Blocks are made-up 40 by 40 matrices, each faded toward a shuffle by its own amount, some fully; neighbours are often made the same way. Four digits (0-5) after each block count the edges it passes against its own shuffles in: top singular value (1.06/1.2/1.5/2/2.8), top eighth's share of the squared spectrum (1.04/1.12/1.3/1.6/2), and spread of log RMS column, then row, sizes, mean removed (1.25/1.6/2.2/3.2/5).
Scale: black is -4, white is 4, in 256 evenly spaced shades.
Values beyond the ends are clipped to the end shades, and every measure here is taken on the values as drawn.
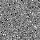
0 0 0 0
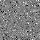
2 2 0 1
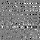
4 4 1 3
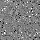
1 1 0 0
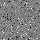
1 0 0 0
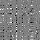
4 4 2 2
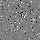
1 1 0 0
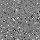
2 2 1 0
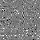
2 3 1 1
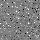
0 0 0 0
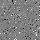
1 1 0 0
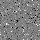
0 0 0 0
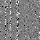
2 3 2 0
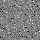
0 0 0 0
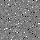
1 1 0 0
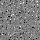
1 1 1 0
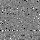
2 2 0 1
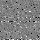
3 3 0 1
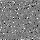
1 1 0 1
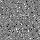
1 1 0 0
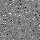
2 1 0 0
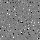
1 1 0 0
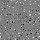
1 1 0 0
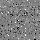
0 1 0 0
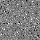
1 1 0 1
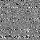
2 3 0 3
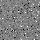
0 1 0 1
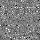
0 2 0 2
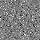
0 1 0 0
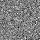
1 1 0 0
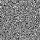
2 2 1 0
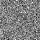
2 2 0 0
